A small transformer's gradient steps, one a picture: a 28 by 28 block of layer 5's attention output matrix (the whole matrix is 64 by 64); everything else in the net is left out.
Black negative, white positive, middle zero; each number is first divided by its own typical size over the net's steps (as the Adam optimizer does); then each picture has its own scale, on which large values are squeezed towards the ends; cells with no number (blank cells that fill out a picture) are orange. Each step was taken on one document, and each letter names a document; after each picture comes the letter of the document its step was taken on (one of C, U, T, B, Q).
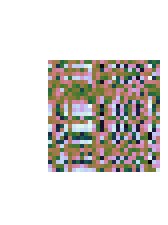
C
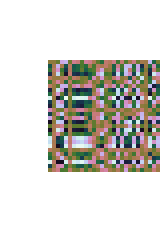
C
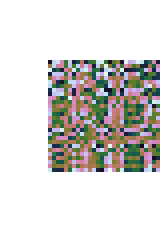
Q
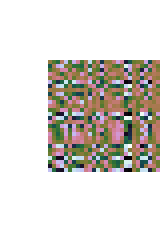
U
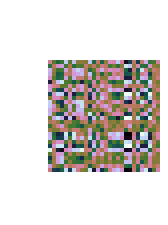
U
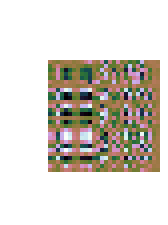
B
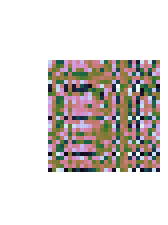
C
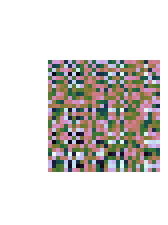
Q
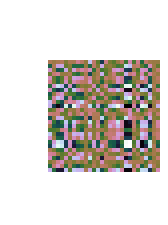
U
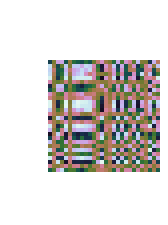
C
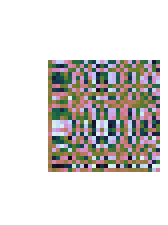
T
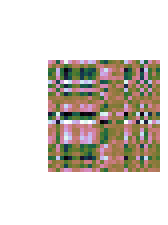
B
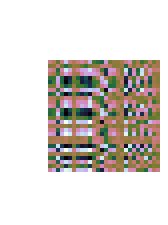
B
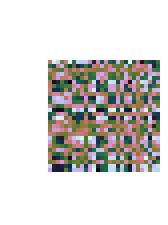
T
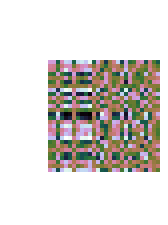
B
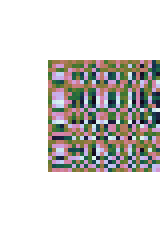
T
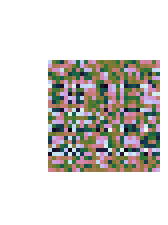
Q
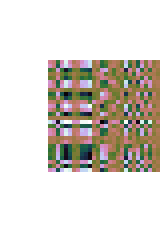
B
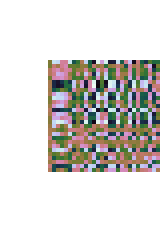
T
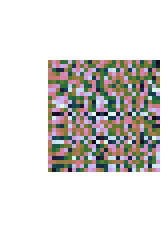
T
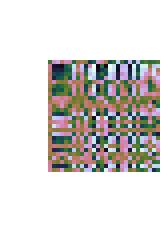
T
